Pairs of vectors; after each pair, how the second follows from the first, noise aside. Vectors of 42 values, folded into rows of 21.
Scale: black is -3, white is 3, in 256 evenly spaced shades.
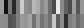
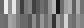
negated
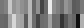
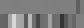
partly zeroed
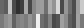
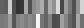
copied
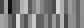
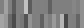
partly zeroed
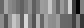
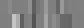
partly zeroed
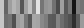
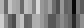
copied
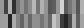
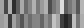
copied
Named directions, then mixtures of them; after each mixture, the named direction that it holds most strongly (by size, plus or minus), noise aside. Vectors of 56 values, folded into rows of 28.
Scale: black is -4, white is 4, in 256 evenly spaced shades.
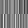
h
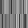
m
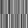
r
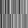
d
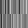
d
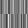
r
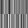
r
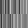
d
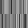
m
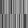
m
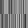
m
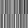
h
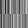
d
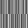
r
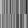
d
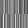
h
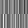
h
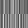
h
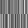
r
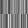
r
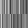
d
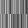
d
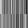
m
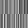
h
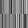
m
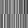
h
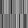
m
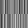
h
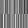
h
